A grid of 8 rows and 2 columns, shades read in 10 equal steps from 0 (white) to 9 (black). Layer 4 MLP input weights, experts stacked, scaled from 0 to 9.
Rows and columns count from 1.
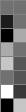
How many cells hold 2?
2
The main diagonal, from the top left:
5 5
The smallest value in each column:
0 2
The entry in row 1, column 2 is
5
